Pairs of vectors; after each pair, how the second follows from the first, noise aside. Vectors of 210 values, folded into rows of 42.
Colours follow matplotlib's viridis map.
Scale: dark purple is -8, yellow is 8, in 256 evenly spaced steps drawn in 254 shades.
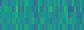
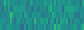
shuffled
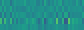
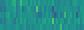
shuffled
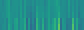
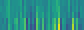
scaled up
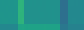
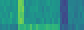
scaled up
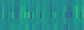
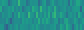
shuffled
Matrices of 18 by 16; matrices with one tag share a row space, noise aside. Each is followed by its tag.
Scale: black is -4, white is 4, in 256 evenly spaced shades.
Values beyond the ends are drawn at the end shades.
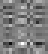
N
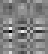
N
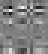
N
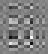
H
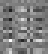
N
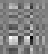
H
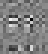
H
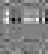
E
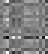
E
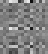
H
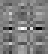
N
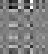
H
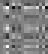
E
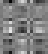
N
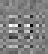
H
